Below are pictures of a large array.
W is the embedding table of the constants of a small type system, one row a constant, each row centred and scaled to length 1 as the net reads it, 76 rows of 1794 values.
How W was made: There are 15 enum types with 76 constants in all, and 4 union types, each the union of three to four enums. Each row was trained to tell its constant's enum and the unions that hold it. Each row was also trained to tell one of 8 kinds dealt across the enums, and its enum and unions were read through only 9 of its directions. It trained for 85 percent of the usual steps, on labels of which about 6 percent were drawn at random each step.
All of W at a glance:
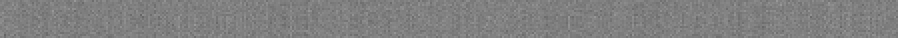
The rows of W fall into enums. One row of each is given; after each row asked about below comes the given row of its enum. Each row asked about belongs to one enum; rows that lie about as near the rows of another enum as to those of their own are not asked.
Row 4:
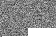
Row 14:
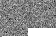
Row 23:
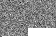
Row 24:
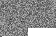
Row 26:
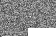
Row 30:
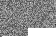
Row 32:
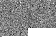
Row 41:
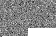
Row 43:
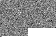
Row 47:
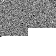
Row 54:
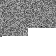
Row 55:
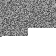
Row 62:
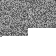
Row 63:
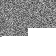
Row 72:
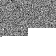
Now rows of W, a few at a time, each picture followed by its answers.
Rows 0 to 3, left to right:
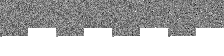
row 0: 72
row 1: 14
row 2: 72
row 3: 4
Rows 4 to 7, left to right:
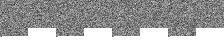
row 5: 55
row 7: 26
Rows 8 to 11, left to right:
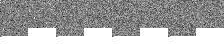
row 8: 43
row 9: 24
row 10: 26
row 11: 30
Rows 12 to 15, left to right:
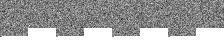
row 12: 54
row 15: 62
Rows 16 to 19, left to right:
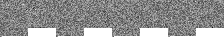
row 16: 63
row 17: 55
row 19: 62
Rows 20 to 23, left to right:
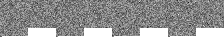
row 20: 24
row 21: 30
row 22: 54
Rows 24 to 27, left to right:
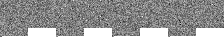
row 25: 72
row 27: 41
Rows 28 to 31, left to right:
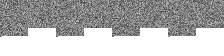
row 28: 30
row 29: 54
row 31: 62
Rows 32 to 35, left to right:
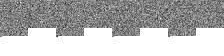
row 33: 23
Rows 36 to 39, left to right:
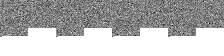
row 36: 26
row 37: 43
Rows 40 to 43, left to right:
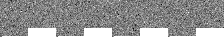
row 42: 30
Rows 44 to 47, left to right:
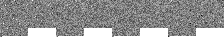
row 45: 62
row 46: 43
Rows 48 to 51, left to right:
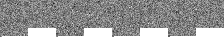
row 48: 26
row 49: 72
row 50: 23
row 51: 23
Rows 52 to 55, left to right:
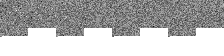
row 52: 55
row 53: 32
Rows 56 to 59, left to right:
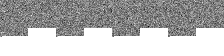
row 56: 4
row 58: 32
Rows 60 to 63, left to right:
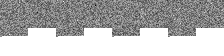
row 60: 62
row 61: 24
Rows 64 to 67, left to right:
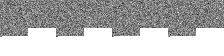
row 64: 41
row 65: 23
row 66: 54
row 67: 41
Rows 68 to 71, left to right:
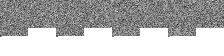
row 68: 55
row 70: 55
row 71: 26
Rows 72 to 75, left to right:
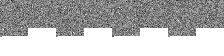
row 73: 43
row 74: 54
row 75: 30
